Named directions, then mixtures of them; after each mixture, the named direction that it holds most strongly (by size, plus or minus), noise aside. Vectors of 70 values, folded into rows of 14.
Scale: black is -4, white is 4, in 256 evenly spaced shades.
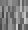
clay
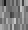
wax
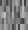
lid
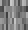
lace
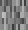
lid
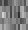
lid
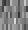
lace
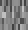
lid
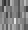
lace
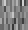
wax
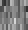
lace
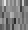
wax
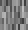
lid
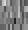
wax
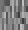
lid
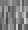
clay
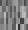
lid
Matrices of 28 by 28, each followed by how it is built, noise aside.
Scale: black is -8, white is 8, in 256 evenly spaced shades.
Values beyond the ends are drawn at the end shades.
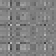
low rank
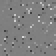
sparse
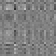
low rank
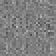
low rank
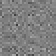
low rank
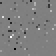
sparse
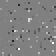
sparse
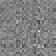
low rank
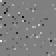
sparse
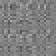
low rank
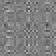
low rank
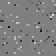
sparse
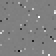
sparse
